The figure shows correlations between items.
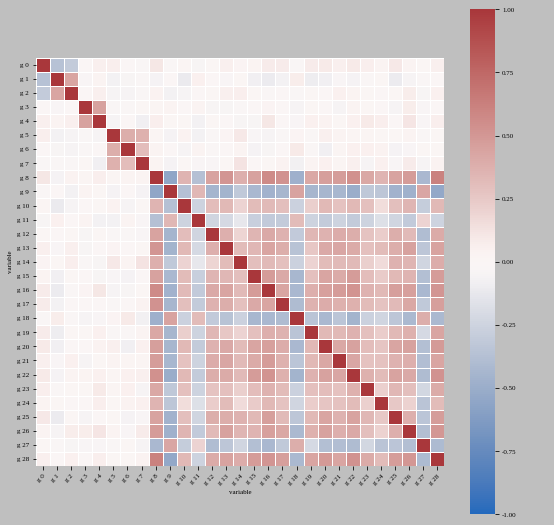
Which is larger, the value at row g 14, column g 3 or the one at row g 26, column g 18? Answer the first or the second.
the first
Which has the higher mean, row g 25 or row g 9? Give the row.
g 25
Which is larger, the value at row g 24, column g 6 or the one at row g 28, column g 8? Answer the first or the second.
the second
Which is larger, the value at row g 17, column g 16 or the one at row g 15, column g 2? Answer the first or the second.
the first
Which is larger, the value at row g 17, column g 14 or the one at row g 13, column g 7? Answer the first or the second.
the first
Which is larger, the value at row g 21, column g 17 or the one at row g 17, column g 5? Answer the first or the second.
the first
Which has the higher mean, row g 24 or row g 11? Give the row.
g 24
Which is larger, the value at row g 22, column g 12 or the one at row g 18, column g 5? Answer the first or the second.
the first
